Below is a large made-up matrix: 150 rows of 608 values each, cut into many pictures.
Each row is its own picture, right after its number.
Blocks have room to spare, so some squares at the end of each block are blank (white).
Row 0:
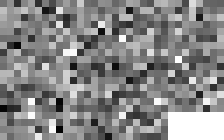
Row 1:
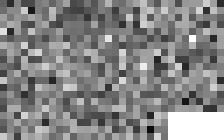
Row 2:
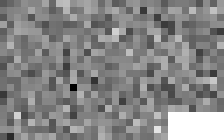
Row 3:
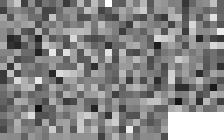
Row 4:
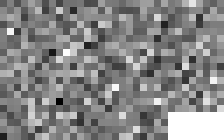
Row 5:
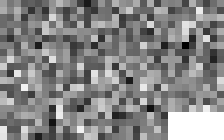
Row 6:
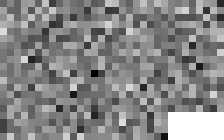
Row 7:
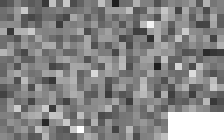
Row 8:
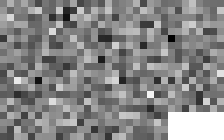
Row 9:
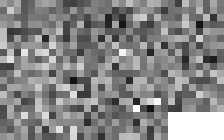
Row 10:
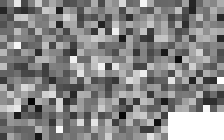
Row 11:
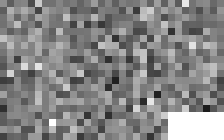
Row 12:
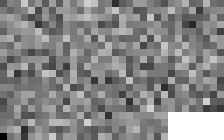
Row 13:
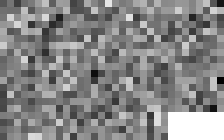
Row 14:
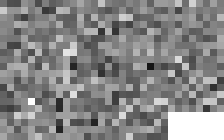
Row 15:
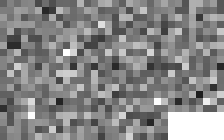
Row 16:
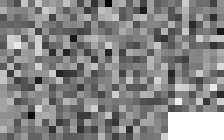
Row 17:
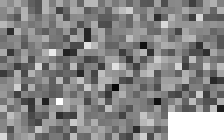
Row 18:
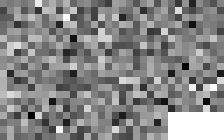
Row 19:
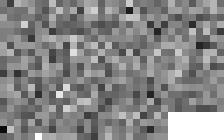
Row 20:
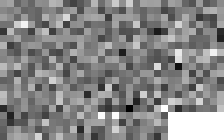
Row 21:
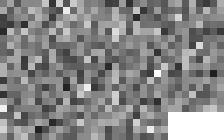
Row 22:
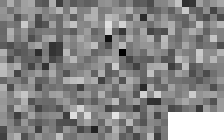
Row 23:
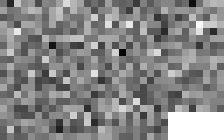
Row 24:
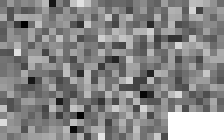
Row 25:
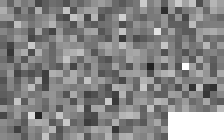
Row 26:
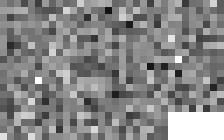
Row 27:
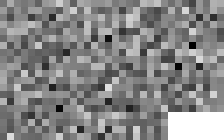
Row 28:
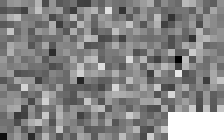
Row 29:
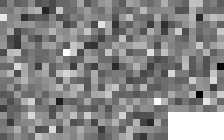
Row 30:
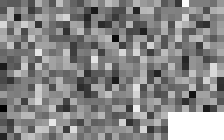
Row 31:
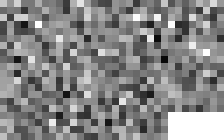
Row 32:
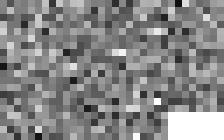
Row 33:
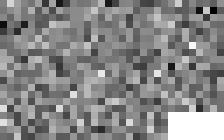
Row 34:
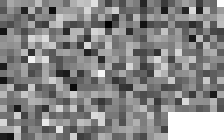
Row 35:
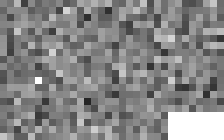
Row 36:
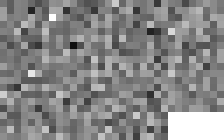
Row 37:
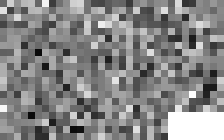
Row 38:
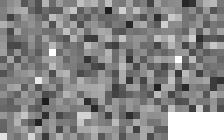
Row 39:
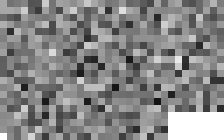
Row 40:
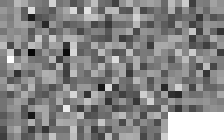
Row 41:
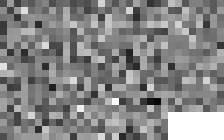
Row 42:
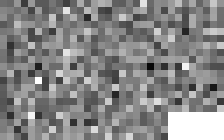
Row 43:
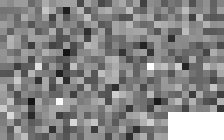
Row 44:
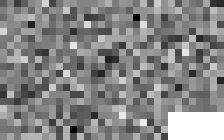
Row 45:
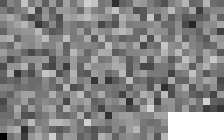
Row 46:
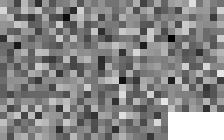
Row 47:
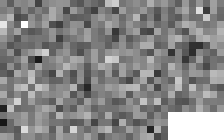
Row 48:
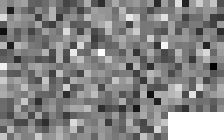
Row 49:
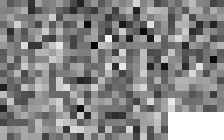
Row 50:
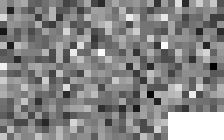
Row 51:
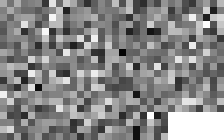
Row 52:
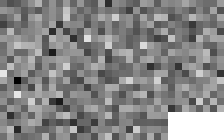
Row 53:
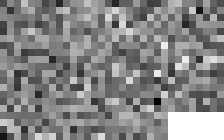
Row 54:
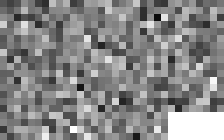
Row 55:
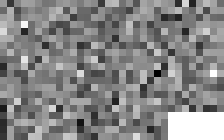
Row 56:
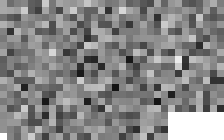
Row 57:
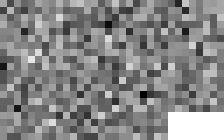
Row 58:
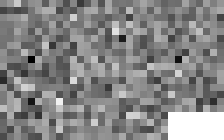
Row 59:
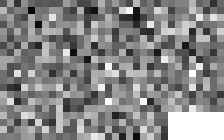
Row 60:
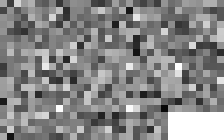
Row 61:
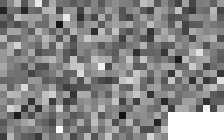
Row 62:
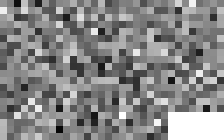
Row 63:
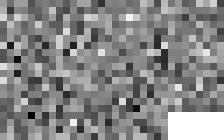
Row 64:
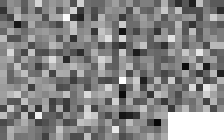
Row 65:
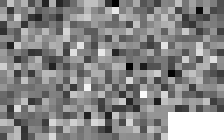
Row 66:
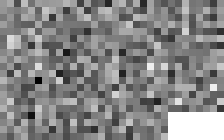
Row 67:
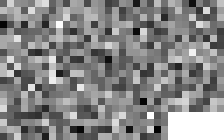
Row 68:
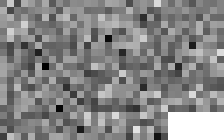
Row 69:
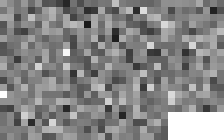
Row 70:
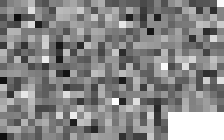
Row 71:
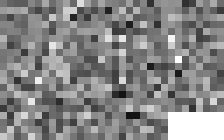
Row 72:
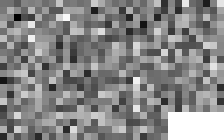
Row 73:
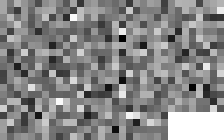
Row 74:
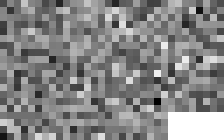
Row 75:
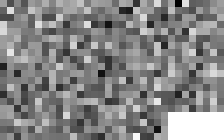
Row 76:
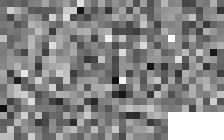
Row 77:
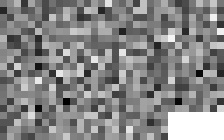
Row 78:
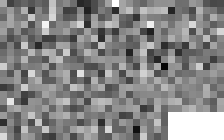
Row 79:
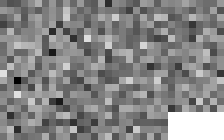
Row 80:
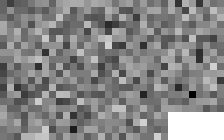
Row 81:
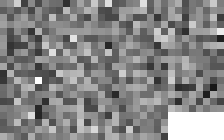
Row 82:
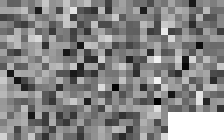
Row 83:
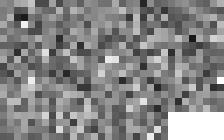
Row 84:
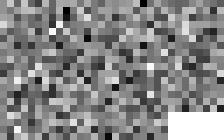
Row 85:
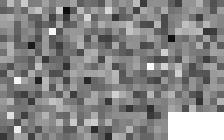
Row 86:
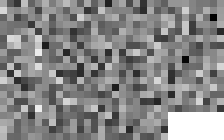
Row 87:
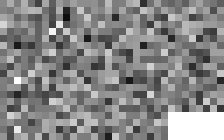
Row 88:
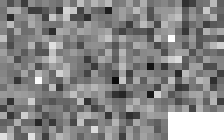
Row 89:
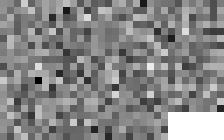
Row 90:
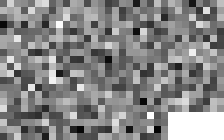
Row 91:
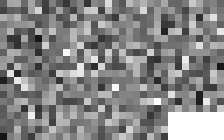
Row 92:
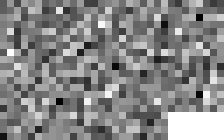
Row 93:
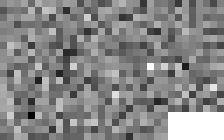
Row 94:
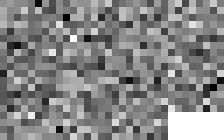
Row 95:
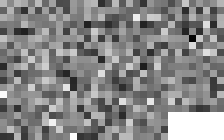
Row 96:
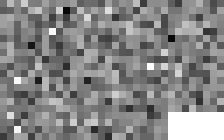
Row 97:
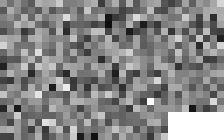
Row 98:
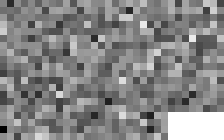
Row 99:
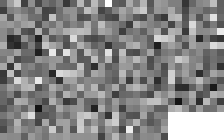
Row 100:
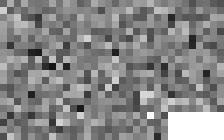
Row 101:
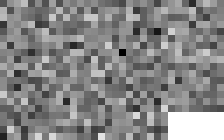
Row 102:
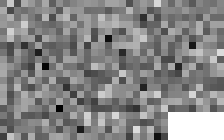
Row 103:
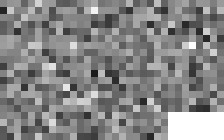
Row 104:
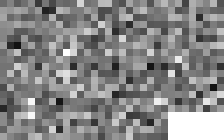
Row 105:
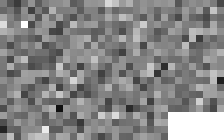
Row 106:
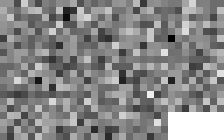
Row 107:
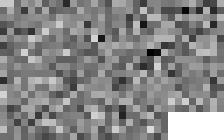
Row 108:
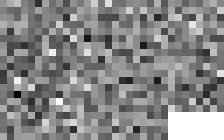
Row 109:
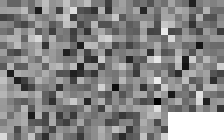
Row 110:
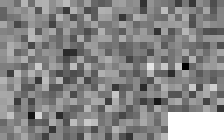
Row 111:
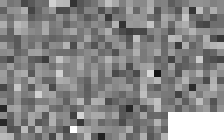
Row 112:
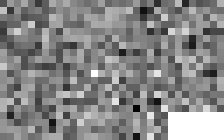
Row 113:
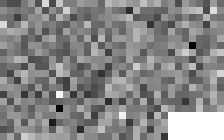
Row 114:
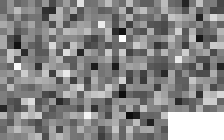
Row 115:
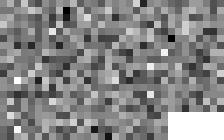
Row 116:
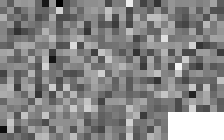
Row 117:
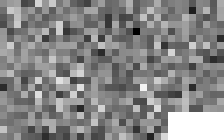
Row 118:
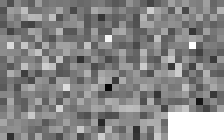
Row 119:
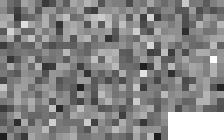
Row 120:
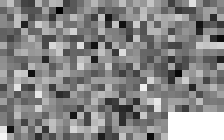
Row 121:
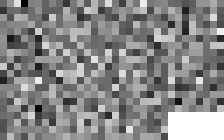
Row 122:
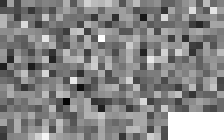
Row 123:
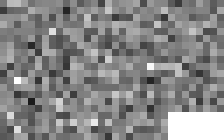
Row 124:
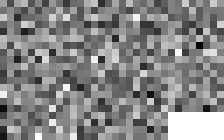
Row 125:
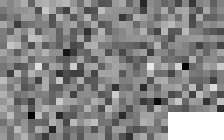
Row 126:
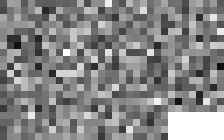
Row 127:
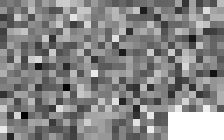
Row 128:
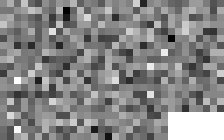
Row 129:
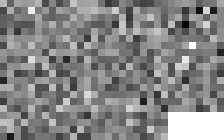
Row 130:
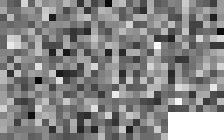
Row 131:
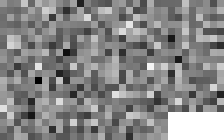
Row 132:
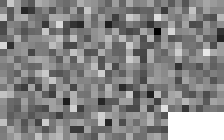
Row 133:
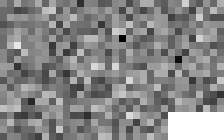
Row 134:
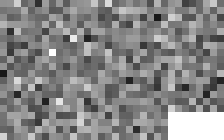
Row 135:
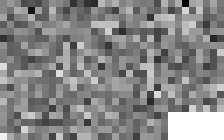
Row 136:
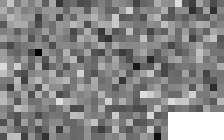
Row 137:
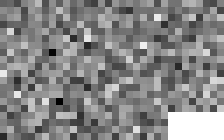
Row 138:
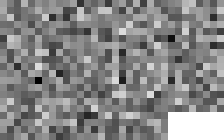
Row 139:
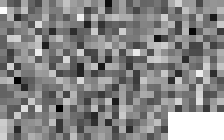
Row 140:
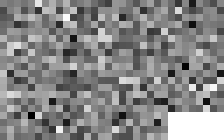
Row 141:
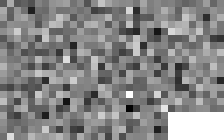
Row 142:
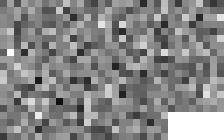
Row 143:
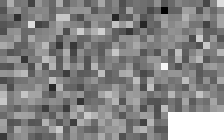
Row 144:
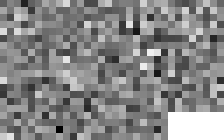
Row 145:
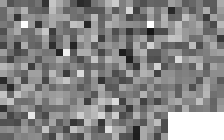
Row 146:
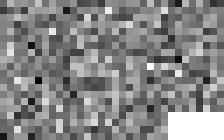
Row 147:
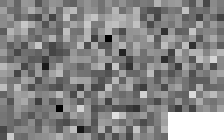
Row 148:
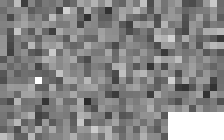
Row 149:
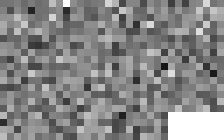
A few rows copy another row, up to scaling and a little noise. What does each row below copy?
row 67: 90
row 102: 68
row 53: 74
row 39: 56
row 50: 48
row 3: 99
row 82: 109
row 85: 96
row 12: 45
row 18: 140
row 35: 148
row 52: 79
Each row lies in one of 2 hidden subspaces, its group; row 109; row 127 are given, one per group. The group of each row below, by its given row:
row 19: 127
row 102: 127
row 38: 109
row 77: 109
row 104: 109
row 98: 127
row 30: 127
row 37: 127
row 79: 109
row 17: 109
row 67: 127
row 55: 127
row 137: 109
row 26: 109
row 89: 109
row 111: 127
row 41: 127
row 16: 109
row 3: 109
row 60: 127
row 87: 109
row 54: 127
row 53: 127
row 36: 127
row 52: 109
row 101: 127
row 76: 109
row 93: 109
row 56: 109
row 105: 127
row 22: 127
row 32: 127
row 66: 109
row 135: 127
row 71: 109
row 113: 127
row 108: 109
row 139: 109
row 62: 109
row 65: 127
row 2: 127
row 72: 127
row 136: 127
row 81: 109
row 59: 127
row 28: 109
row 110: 109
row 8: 109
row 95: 127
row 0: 109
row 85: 109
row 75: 127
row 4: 109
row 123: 109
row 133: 109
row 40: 127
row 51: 127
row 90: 127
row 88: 109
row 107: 127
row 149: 127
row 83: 127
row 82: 109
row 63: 127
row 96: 109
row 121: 109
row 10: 109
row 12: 127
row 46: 109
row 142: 109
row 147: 127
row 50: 127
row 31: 127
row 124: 127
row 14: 109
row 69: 127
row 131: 109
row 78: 127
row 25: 109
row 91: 109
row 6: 127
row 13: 127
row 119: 127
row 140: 109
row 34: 127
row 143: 127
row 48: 127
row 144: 127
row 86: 109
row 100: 127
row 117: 127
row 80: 127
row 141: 127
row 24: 127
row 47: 127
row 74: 127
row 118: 127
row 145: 127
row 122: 127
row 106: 109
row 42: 109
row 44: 127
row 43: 109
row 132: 127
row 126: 109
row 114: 109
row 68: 127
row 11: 127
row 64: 109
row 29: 109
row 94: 109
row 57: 127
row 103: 127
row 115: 109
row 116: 127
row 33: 127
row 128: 109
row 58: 109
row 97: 127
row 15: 109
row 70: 127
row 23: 127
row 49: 127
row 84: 109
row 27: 127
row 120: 127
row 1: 127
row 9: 127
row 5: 127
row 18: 109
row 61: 109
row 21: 127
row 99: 109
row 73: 109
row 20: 127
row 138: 109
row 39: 109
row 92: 109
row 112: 127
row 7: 127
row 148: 109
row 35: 109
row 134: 109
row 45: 127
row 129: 127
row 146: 109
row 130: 109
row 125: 109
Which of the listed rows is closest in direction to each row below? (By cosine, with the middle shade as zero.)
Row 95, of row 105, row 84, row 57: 57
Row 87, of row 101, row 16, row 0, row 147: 0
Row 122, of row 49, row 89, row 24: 24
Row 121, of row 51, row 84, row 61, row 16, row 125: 61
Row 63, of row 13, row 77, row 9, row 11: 13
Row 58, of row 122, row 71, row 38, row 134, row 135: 134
